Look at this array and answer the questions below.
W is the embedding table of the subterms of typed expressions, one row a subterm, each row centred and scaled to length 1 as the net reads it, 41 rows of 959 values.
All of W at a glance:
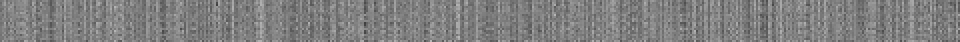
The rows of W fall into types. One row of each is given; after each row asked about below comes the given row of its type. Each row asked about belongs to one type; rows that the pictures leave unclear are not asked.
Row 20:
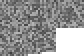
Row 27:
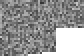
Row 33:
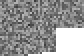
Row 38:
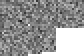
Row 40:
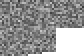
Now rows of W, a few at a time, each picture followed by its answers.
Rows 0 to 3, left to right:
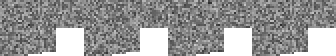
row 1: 20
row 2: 40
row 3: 33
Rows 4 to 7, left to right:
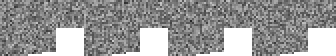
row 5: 27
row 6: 38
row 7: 27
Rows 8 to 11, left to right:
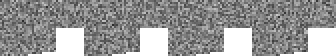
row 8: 38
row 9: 33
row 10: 40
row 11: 33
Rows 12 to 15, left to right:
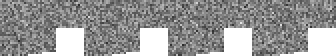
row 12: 33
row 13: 27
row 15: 27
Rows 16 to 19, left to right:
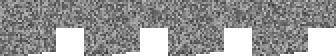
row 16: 33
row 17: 20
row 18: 20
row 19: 40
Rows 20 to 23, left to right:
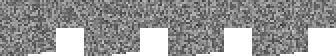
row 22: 33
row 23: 33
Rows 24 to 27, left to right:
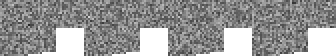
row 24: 33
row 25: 27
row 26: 20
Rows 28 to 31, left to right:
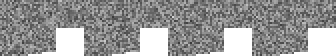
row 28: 20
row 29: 20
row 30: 27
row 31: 27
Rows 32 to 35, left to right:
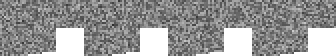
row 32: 27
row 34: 20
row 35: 40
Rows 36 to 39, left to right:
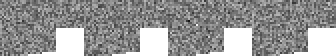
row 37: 33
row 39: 27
